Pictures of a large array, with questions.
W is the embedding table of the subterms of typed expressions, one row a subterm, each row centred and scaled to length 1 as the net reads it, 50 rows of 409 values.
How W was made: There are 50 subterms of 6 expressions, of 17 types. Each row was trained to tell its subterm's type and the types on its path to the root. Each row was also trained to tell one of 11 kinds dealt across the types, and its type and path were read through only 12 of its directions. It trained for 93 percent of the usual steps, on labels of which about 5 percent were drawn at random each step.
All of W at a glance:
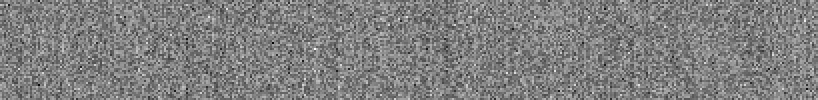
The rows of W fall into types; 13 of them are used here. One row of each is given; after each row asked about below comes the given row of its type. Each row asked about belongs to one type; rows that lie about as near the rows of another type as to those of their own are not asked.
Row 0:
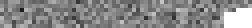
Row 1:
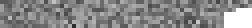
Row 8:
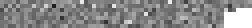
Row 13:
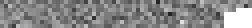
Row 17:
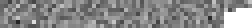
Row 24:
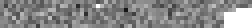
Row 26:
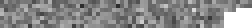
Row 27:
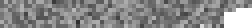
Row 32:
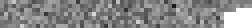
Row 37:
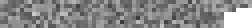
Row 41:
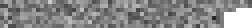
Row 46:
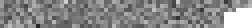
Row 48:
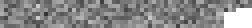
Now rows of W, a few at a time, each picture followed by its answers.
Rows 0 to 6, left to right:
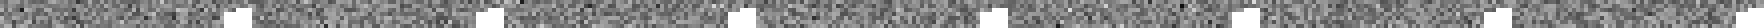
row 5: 46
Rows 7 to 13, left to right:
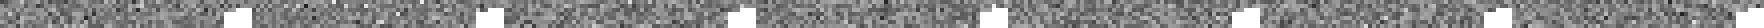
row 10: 17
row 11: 46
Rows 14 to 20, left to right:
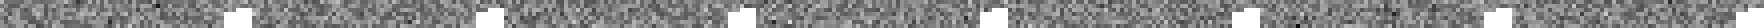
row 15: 41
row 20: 37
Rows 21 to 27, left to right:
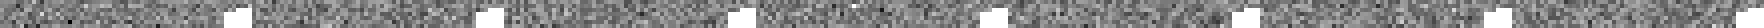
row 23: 46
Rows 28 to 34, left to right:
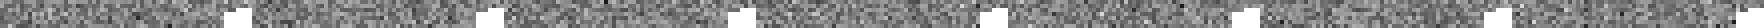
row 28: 32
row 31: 27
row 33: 1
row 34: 41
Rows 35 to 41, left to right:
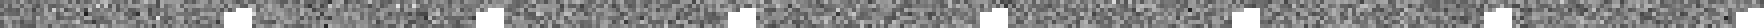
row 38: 41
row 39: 24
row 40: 17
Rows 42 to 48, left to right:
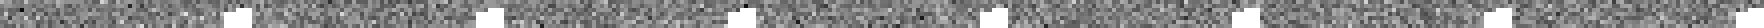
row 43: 37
